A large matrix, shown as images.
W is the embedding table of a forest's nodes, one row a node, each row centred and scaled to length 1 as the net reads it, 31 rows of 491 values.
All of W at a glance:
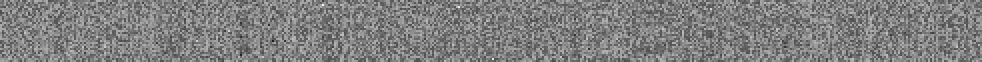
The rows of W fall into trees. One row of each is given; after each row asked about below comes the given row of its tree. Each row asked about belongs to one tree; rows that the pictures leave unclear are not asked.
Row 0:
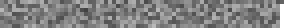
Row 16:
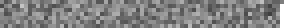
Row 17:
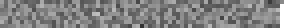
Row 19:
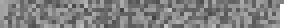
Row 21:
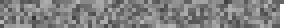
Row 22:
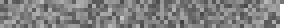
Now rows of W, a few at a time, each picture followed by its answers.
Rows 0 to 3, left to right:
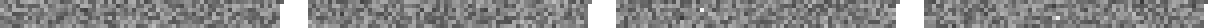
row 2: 17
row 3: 16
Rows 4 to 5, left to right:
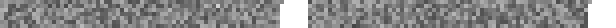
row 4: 19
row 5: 21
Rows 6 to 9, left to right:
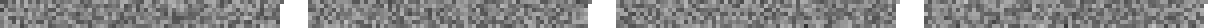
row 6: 21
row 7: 17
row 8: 0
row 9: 22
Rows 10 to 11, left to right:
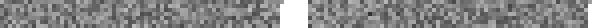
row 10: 22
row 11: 21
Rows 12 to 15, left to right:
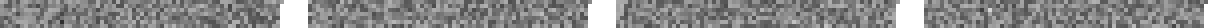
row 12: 0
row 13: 22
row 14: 19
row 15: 17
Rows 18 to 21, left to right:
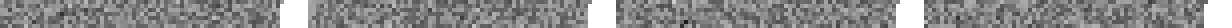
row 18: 0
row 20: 22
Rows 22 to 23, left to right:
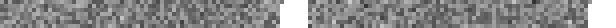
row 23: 21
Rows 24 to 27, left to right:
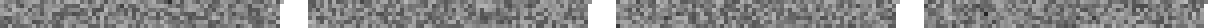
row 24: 0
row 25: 21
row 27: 16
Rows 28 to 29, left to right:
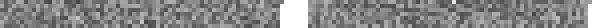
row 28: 17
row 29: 19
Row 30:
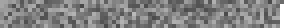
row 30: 19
